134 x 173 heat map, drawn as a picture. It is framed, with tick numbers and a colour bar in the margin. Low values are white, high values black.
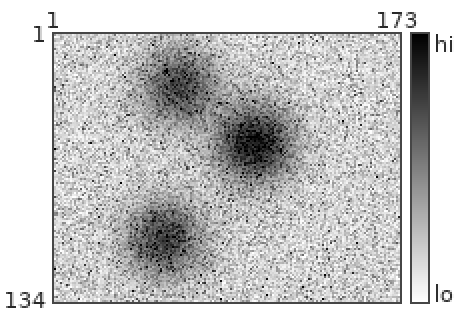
No single row or column stands out from its neighbours. The centre is the ninth with the highest average. There are three bumps. Overall the values sit about 30% of the way up the scale. Most values sit low, with a long tail of high ones.
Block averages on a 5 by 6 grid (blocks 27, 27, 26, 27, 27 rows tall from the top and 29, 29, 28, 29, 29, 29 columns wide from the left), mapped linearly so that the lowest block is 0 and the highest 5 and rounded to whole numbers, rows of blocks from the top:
023000
024510
001510
033100
022000
